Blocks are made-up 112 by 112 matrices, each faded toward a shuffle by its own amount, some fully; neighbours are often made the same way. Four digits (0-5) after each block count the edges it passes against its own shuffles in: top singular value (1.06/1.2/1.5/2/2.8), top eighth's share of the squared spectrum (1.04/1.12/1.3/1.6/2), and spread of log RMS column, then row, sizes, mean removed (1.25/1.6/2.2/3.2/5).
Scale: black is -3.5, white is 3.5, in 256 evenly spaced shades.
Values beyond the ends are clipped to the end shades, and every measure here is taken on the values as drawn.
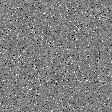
0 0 0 0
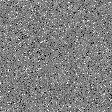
0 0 0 0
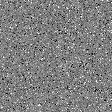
0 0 0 1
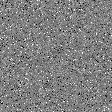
0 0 0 0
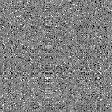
4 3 2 2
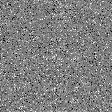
3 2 0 0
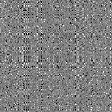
5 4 3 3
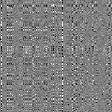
5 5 4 3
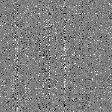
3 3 3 2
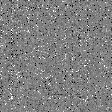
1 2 2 1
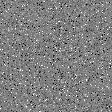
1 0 1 0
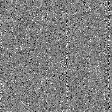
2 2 3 0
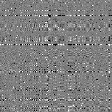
5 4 3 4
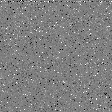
3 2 0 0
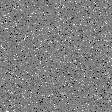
2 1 0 0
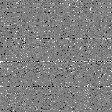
4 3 1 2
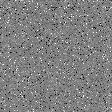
2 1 0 0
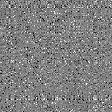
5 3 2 2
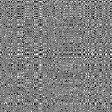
5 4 3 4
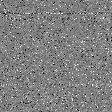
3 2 0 1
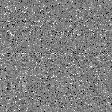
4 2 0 1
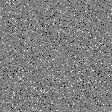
2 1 0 1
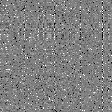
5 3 2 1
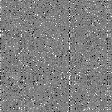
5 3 2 1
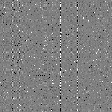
5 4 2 1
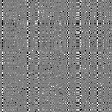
5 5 4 3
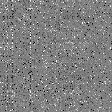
4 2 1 1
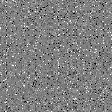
4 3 2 1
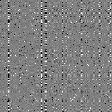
5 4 3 3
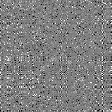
5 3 3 2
